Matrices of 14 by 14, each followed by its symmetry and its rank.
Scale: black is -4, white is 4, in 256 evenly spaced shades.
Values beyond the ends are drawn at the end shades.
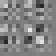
symmetric, rank two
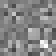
symmetric, rank three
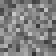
neither, full rank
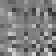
antisymmetric, rank two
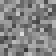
neither, full rank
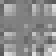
symmetric, rank two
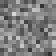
neither, full rank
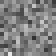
neither, full rank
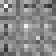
symmetric, rank three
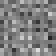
antisymmetric, rank two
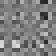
antisymmetric, rank two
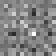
symmetric, rank three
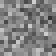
neither, full rank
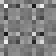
symmetric, rank two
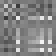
symmetric, rank two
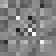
symmetric, rank three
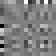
antisymmetric, rank two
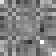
symmetric, rank three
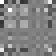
symmetric, rank two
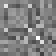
symmetric, rank three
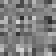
antisymmetric, rank two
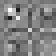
symmetric, rank two
